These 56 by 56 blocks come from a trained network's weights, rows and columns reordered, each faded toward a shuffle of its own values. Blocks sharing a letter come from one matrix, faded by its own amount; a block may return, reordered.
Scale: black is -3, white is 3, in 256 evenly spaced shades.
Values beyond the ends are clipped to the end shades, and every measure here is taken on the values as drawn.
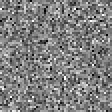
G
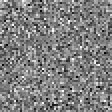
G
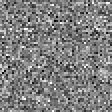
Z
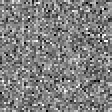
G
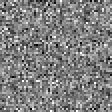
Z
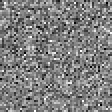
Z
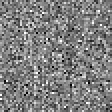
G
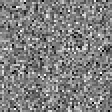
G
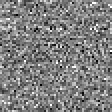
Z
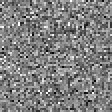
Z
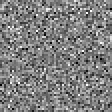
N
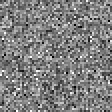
G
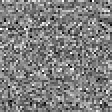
Z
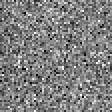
G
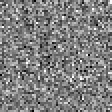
G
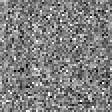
G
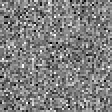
G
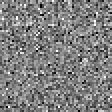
N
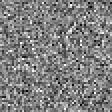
Z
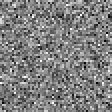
N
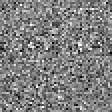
Z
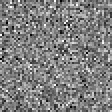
N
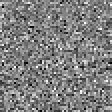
Z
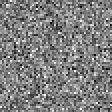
N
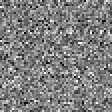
Z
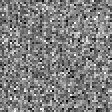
N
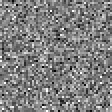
G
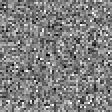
G
